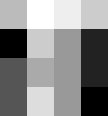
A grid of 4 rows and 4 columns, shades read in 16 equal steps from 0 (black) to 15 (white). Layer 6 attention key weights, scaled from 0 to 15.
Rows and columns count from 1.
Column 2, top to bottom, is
15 12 10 13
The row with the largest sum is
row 1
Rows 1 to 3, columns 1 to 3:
11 15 14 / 0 12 9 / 5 10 9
